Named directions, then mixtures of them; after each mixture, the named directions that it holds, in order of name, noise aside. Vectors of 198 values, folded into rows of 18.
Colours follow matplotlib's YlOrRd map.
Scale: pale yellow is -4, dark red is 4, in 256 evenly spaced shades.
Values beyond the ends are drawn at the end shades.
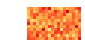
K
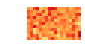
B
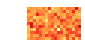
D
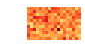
D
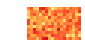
B, K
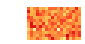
B, D, K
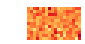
B, D, K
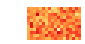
D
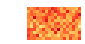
B, D, K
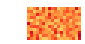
B, D, K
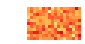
D, K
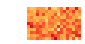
D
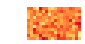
B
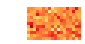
D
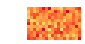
K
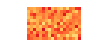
K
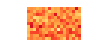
D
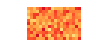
K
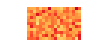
B, D, K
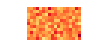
B, D, K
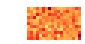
B, D, K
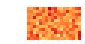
B, K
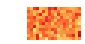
B
